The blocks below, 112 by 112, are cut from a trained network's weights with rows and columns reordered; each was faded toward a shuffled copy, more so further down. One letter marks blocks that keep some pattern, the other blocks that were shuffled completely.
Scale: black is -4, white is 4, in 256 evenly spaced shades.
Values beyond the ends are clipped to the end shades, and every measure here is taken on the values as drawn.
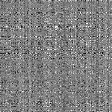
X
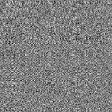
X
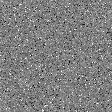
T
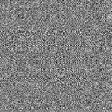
X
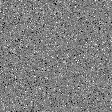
T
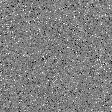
T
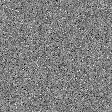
T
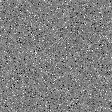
T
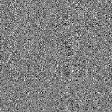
X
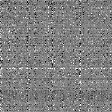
X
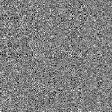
X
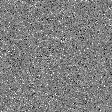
T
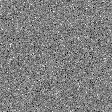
T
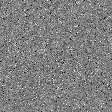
T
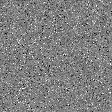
T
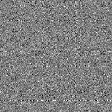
X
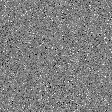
T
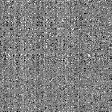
X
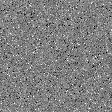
T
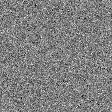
T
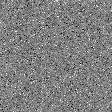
T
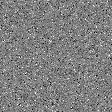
T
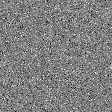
T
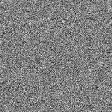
X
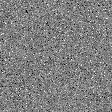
T
